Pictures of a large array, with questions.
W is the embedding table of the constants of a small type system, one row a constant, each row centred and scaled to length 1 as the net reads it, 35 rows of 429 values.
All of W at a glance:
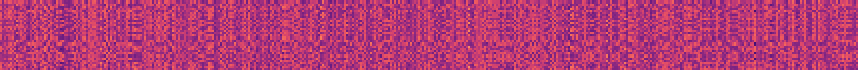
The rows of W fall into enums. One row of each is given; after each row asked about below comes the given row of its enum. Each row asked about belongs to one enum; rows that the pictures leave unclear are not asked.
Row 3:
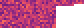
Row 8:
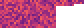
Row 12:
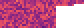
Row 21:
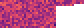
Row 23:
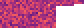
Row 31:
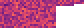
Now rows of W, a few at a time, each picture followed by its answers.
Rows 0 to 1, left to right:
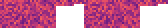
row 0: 8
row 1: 8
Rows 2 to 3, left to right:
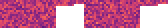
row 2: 12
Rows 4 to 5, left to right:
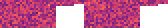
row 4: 23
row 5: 21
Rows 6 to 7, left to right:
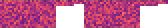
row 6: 8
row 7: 23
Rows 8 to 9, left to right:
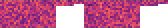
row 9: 31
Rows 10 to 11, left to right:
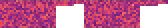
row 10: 12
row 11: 23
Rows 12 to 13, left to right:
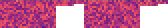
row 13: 8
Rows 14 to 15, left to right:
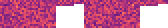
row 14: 31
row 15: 23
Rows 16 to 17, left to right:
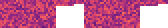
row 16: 12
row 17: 23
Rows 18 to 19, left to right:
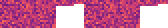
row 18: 3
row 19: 3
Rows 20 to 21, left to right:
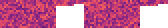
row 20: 12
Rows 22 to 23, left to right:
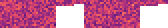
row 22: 21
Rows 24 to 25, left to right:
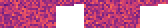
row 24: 31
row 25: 3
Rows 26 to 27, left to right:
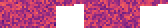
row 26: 21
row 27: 12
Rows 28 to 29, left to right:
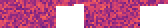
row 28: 12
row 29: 21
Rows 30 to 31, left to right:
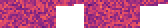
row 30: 12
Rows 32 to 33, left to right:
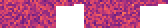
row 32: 8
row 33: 23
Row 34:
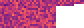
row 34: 31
